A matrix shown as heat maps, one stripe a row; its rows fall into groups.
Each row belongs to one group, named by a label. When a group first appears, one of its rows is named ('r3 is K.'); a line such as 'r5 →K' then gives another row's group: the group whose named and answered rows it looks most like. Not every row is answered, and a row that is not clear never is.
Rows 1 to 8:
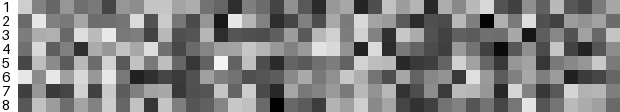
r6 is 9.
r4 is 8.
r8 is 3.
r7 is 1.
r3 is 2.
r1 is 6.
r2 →3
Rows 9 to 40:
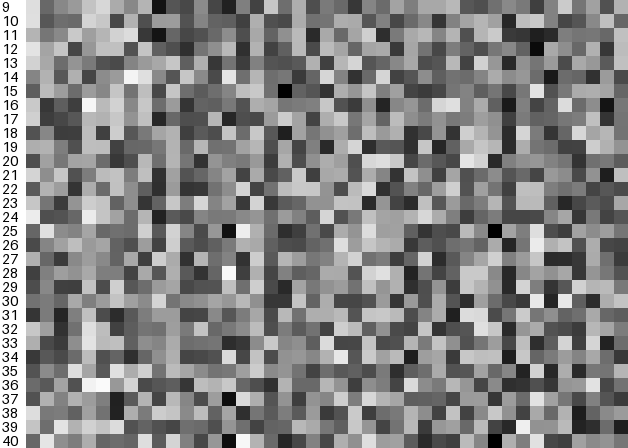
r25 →3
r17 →2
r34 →1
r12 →2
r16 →2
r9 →2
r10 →6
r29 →1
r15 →3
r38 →6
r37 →3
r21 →2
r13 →6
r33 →2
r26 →3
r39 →9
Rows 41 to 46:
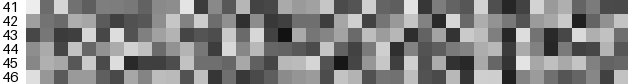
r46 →6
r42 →6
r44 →8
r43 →1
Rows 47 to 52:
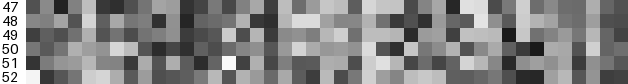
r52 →2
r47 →1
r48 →9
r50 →2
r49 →1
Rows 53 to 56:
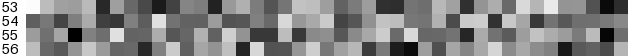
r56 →6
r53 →9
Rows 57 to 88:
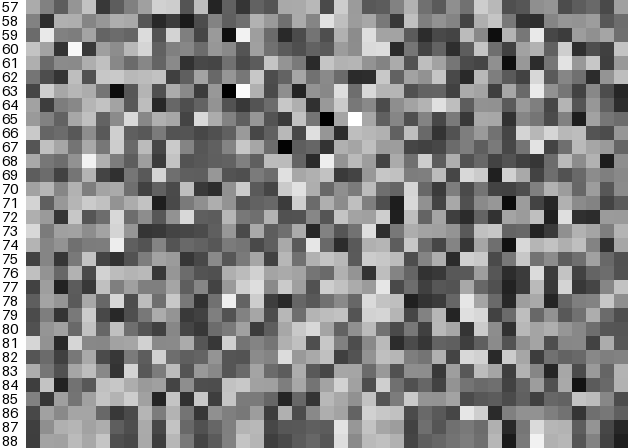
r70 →9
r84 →8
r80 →9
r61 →2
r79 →1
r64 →2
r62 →8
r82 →1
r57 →6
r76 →8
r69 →1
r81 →8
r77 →8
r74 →9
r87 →3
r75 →1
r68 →2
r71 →2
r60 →8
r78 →3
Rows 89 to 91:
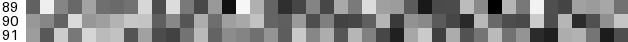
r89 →3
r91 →2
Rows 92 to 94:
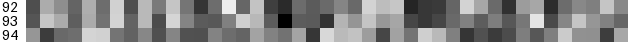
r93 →3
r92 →3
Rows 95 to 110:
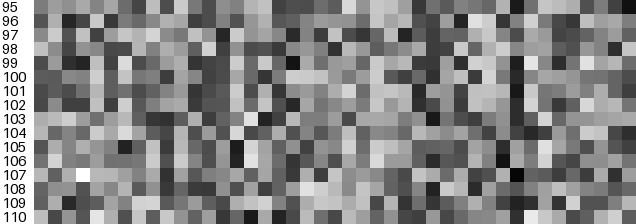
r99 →1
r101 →1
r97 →8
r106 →3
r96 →1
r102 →1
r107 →2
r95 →3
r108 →9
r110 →6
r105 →3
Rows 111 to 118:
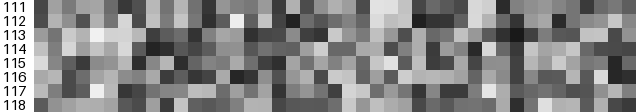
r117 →6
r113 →2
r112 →3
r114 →9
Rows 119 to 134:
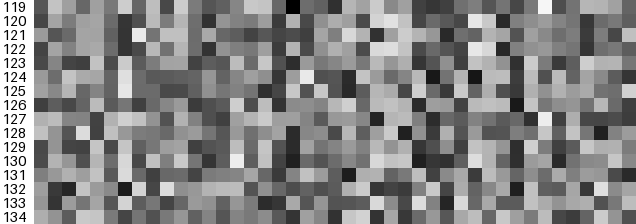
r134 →6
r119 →3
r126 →1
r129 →1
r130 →3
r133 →9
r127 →8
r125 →9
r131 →9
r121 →6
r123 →1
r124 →9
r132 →6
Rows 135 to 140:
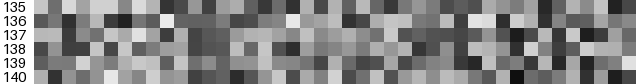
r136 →1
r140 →2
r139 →8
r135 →2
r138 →1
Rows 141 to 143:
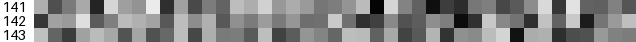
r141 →8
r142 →8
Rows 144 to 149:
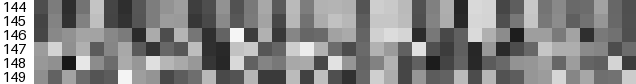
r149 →9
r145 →1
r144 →1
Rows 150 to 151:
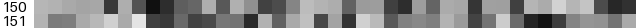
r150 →9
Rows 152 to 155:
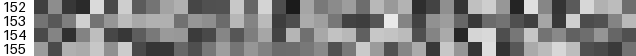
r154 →1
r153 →8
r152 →1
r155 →9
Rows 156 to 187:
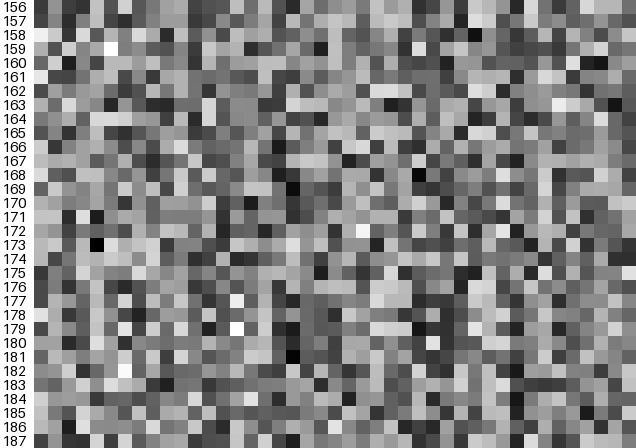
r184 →9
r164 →2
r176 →1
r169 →3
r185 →6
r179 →3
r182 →9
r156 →1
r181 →3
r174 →2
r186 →8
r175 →8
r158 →8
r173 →8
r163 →9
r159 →2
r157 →1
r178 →6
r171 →8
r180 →6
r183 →2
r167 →9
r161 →6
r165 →1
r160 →8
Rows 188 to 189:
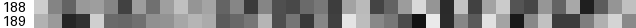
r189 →6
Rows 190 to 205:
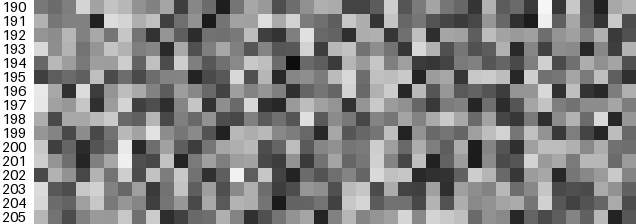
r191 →8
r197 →9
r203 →6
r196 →8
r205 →2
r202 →3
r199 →8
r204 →6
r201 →9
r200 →9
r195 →1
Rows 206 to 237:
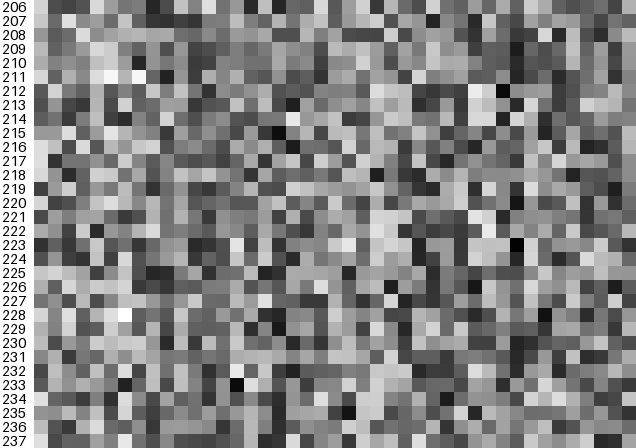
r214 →1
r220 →2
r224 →1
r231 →8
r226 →9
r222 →8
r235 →9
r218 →6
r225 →9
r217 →9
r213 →1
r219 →9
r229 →2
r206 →6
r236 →6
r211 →2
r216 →8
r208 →8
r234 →9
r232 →3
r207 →9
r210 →2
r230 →2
